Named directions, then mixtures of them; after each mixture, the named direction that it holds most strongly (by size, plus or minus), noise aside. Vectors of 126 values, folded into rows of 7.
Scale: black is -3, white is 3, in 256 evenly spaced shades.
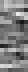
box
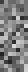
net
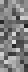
net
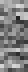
box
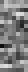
box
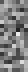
net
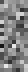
net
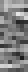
box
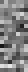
box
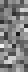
net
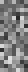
net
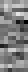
box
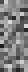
net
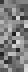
net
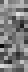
box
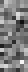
box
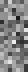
net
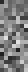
net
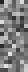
net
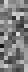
net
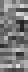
box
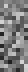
net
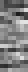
box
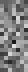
net
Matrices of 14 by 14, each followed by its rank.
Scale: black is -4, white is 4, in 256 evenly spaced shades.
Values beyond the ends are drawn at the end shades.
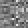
three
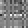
two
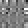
two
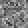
full rank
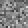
full rank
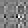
two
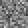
full rank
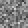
full rank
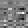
two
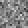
full rank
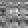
two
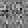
three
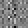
three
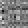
three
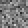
full rank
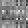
two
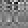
two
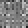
three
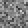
full rank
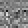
three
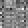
three
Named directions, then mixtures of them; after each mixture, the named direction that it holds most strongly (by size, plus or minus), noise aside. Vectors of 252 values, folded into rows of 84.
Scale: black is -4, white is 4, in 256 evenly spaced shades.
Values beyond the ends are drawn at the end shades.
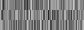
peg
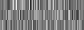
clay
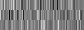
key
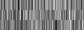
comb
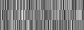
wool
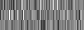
key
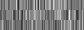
comb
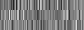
key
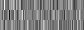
key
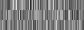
clay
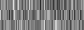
comb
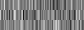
comb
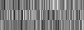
comb
